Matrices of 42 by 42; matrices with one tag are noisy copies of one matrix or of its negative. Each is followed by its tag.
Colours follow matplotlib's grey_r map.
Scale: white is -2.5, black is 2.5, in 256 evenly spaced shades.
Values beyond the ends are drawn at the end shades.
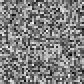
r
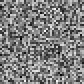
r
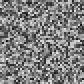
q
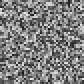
q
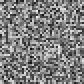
r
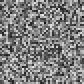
r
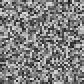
q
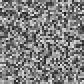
q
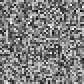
r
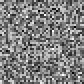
r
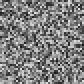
q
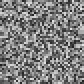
q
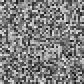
r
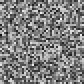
r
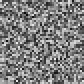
q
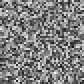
q
